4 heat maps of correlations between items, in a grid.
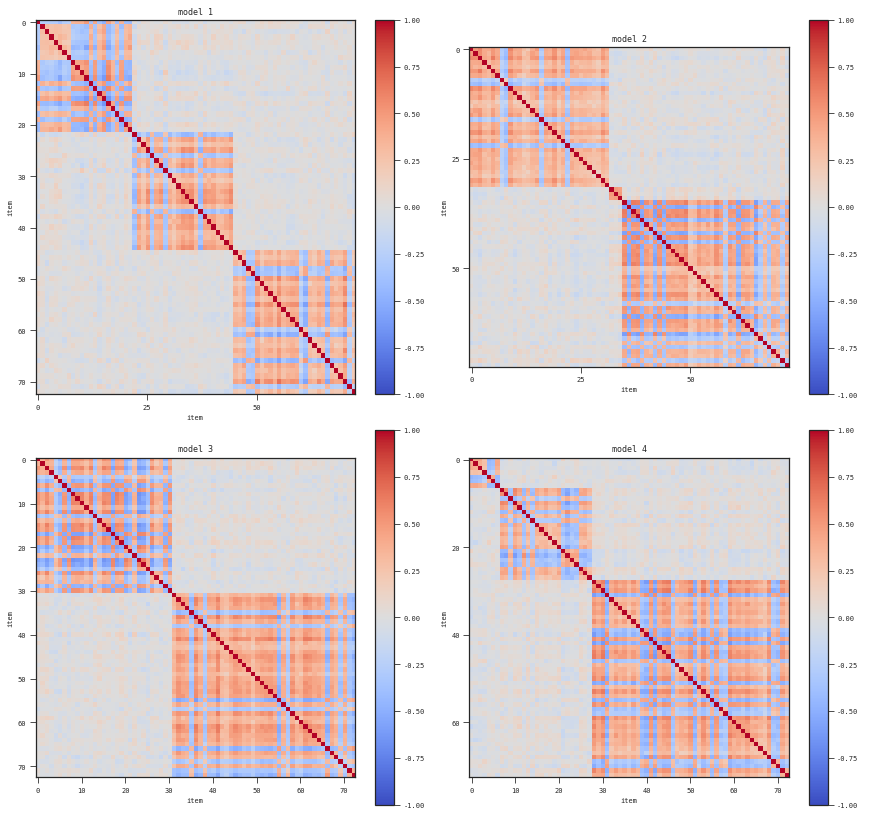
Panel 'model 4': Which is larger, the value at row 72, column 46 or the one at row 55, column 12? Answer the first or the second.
the second
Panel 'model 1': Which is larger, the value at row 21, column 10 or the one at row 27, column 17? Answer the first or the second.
the second
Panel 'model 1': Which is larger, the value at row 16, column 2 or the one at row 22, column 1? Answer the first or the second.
the second
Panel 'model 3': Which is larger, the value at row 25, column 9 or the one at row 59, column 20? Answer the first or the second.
the second
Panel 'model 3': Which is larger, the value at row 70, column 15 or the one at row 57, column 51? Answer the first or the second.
the first
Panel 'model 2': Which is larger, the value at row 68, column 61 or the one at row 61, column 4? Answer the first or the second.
the first
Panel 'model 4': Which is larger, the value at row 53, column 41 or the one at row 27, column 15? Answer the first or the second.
the first
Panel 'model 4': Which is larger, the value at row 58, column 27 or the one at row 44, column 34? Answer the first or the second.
the second
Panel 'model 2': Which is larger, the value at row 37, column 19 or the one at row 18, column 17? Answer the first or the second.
the second
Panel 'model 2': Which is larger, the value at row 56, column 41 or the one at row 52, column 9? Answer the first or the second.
the first
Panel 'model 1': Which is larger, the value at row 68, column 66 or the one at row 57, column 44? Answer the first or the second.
the second
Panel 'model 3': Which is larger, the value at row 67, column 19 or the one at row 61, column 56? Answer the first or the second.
the second
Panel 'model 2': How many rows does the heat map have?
73
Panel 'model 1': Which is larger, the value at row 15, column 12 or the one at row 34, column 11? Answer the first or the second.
the first
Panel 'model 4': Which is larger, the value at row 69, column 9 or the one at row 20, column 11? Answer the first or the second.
the second
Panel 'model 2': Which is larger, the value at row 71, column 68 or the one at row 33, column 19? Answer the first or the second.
the first
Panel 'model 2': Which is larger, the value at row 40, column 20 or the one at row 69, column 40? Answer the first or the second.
the second
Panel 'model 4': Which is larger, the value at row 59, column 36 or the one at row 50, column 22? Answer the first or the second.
the first
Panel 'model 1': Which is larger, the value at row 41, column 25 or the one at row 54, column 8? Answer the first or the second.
the first
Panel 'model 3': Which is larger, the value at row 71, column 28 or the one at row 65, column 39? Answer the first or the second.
the second
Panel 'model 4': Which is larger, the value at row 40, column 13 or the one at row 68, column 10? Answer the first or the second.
the second
